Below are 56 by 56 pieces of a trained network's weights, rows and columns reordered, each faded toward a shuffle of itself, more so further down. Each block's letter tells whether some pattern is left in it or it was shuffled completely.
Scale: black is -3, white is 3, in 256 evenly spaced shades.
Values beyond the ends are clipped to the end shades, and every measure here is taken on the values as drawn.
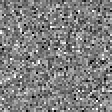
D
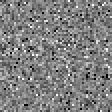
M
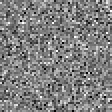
D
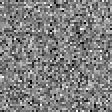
D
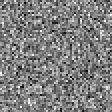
M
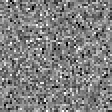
D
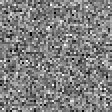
D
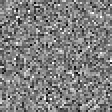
D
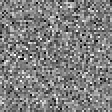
D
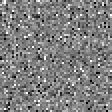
M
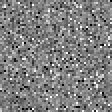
D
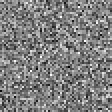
D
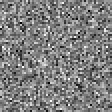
D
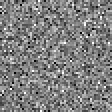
D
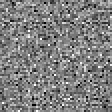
M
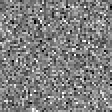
M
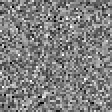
D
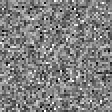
M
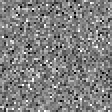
D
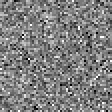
M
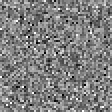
M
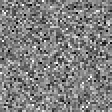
D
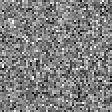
M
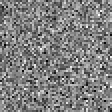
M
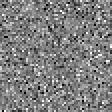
D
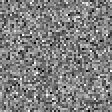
D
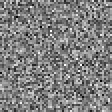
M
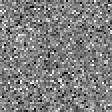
M
